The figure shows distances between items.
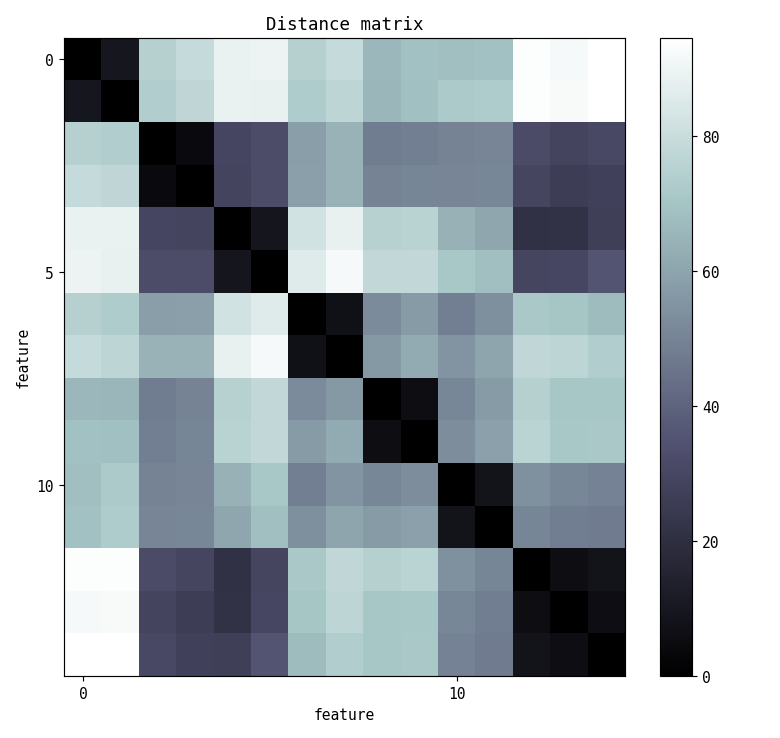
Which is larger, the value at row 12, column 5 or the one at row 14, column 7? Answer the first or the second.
the second
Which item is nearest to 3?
2
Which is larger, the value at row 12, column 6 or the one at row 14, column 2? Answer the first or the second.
the first
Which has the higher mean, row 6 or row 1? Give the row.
1
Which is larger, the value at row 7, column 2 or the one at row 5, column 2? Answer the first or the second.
the first
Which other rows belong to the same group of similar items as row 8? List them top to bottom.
9
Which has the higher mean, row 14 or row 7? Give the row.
7
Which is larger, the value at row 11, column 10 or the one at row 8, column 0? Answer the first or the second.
the second
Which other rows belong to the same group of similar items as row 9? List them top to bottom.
8
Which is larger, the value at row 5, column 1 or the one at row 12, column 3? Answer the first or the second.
the first
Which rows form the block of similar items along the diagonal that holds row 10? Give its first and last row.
10 to 11
